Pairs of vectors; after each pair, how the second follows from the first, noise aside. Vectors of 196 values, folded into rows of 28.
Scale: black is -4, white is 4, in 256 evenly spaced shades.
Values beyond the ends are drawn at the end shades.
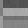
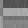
copied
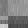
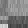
copied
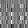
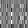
copied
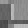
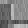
copied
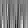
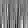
copied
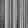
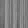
shrunk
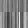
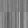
shrunk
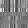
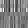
copied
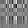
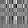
copied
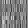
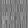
shrunk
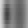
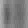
shrunk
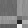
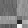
copied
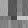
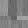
shrunk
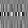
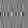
shrunk
